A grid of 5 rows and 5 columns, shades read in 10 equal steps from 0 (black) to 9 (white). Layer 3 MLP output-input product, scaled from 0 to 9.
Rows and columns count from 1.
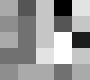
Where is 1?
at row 3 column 5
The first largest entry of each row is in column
5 3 4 4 2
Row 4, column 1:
4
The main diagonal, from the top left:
6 4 7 9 6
